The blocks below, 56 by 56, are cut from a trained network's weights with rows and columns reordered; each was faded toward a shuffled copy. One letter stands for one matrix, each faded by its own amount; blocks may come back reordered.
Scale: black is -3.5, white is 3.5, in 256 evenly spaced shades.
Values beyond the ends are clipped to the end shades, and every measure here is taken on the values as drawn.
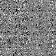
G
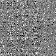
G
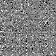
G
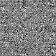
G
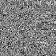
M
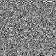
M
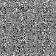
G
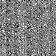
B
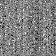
B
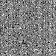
B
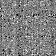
B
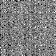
B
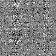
G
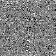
G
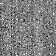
B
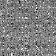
G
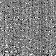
B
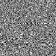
M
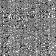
B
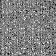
B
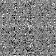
G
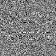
M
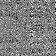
G
